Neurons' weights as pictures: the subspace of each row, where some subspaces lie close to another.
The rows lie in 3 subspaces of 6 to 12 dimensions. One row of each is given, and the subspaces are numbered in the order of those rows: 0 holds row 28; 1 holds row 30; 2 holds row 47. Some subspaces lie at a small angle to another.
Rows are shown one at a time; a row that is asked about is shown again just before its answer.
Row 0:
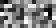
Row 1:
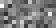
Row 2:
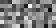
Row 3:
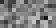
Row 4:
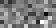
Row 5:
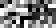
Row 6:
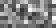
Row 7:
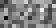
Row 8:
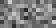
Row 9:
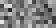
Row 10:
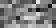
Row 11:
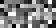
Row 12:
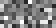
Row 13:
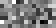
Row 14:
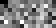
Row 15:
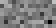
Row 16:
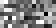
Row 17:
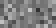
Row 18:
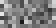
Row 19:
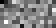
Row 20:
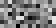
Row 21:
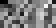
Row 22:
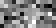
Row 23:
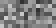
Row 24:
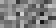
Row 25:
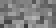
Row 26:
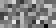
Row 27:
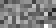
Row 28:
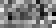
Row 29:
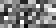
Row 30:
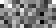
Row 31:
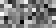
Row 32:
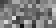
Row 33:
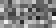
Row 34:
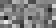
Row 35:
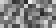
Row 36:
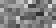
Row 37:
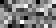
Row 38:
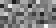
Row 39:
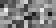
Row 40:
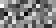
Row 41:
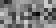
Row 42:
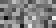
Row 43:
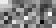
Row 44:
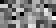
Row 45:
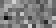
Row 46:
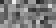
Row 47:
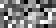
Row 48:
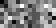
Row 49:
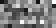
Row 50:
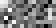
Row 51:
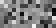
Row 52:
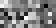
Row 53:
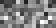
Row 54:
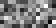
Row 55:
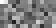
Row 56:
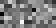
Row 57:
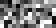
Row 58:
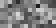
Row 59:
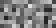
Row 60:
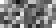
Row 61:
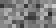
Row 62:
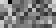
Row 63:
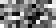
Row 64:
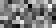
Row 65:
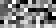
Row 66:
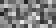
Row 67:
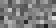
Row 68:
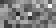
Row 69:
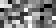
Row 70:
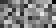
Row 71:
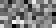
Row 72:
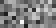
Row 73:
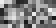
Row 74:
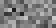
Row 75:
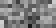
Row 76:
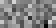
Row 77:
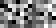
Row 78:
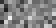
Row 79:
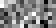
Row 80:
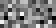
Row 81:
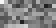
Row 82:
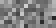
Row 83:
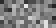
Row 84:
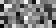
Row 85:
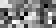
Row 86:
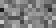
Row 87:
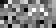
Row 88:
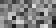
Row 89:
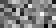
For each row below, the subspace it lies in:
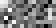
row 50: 2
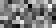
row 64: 0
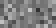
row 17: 2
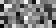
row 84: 0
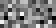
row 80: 2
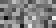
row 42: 1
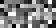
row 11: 0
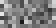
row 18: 1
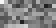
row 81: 0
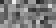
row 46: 0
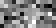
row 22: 1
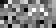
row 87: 0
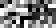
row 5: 0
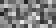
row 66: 0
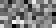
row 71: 0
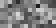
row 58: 0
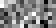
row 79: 1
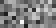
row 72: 0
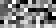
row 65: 0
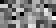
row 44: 0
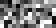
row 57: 0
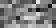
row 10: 0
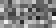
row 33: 0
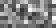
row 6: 0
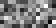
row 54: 0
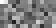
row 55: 0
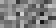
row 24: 1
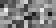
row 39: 0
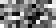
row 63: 1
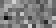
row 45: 0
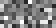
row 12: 1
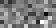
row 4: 1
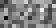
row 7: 2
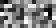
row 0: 0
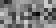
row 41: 0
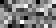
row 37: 0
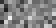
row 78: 0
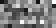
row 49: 0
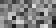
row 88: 0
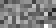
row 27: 0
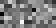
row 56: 1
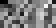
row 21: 2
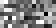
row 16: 0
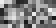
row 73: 0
